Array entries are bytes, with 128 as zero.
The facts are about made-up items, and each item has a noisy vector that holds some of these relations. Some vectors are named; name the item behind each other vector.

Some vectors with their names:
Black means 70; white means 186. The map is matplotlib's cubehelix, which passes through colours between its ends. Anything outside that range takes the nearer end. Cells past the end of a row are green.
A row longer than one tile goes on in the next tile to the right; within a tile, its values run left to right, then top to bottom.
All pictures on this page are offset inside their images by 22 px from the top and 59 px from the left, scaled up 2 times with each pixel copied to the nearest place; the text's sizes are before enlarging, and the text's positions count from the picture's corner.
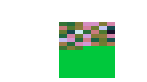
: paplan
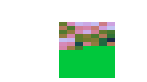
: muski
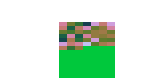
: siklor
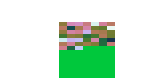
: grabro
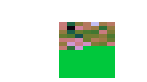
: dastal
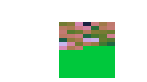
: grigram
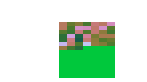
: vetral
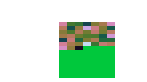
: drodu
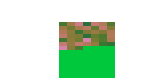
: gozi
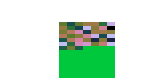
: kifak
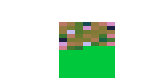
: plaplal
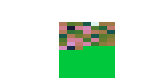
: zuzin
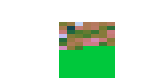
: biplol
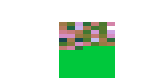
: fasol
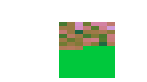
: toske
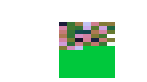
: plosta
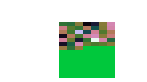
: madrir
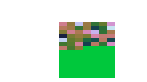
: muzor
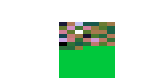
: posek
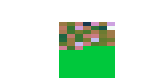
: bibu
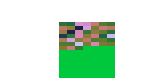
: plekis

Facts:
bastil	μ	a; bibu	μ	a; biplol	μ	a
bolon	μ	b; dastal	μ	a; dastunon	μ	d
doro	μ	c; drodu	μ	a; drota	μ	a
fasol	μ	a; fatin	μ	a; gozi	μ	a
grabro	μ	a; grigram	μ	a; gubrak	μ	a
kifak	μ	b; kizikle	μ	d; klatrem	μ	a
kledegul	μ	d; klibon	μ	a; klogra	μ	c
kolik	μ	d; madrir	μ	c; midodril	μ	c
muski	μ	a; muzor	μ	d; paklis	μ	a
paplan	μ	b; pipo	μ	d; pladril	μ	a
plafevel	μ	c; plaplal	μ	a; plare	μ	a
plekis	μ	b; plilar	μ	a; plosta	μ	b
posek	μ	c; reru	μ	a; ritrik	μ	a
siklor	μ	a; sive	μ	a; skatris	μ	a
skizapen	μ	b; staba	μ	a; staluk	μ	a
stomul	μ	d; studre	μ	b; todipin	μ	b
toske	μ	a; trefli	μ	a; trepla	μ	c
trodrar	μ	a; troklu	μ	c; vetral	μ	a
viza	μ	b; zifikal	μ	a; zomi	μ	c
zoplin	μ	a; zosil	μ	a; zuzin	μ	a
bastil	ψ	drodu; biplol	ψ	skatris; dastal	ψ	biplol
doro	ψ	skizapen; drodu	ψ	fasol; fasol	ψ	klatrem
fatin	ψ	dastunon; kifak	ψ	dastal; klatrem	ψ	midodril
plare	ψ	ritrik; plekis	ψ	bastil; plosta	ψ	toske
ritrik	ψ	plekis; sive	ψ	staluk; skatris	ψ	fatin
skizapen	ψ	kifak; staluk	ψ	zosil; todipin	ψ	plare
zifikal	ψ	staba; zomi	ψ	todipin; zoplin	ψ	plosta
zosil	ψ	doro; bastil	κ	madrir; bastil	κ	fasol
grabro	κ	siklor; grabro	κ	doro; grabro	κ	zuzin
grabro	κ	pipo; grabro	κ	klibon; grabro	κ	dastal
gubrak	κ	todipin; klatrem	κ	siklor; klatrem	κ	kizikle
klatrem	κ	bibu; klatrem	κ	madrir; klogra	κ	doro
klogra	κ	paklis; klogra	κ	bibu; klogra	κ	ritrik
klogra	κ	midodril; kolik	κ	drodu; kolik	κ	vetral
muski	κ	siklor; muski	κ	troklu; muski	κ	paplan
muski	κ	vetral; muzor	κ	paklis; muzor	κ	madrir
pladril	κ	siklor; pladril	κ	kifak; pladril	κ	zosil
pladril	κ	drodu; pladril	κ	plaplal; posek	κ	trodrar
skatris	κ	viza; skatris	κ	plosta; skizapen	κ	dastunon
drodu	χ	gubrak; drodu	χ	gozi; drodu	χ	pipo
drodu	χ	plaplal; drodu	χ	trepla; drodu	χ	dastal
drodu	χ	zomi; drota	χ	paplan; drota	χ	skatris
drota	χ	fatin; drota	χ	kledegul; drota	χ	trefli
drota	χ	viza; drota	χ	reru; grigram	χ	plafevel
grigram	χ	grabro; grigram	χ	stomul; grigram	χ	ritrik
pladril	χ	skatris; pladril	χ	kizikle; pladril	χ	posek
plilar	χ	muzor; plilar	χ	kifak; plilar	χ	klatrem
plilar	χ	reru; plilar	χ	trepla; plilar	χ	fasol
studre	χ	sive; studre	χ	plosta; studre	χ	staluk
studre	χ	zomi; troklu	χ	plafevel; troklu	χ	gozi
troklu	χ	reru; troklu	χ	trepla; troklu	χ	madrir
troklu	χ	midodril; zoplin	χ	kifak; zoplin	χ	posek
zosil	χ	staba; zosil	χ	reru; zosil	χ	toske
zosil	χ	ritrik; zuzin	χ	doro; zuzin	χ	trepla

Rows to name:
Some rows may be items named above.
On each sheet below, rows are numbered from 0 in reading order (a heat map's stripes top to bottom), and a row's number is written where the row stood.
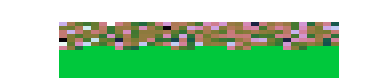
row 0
zosil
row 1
plaplal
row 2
vetral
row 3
grigram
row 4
gubrak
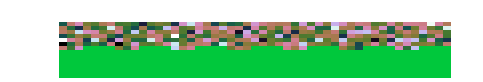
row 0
klogra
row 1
midodril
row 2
skatris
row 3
studre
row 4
ritrik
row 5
kolik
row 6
grabro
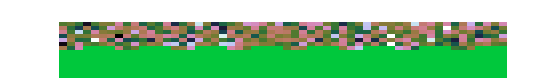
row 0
midodril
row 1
kizikle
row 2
viza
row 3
plare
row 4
bolon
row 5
plosta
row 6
bastil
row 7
trodrar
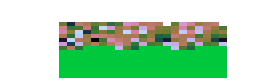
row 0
todipin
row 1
pladril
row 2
pladril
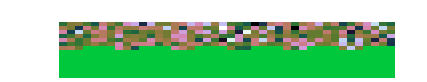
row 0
zomi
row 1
fatin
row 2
klatrem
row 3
troklu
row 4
dastal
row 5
skizapen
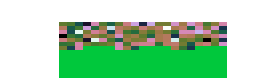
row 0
doro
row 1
fatin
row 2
kolik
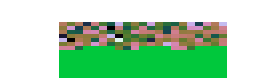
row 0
dastunon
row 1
pipo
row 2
zoplin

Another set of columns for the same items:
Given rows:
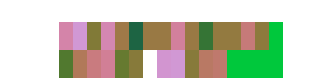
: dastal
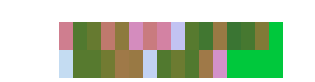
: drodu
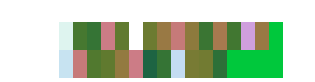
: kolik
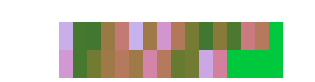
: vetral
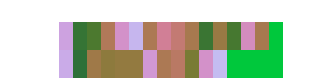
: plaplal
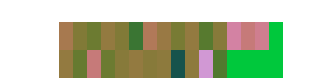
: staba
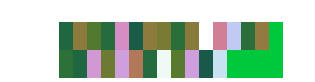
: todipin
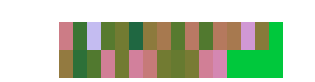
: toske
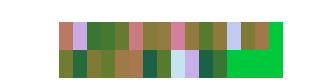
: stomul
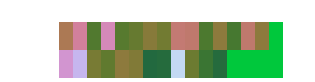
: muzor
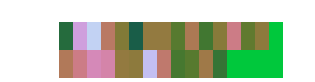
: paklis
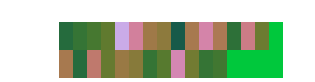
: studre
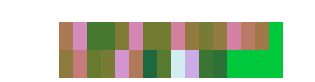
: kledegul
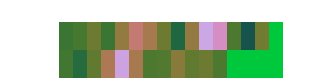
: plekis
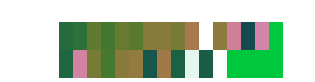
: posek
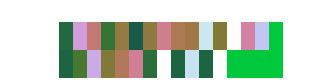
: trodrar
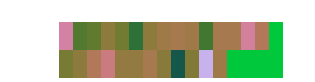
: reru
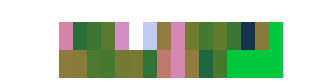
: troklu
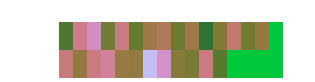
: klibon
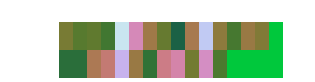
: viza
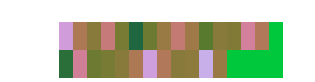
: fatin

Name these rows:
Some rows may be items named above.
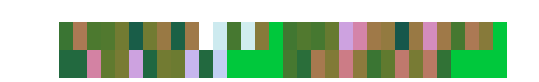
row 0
skizapen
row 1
bolon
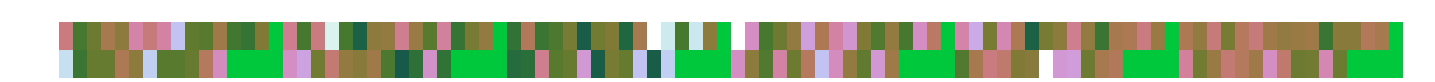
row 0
drodu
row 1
klatrem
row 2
skizapen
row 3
zosil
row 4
dastal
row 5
siklor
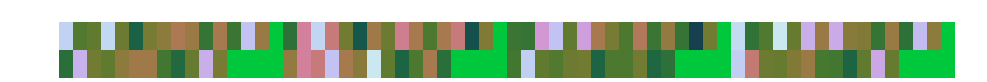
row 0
skatris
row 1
fasol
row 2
klogra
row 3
muski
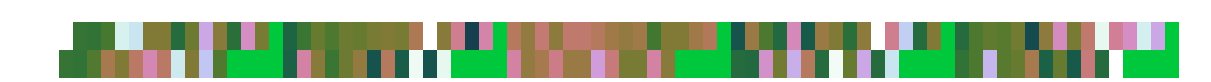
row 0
kifak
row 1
posek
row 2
siklor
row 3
todipin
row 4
gubrak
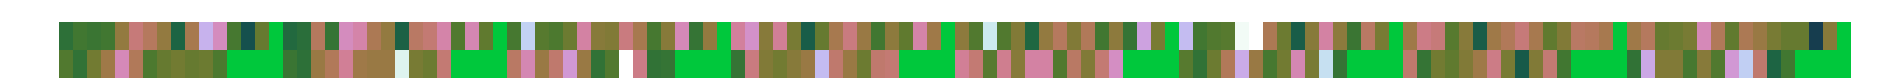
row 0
plekis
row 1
plosta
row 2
kizikle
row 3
biplol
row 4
zoplin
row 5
paplan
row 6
grigram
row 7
doro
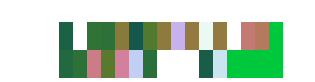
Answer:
dastunon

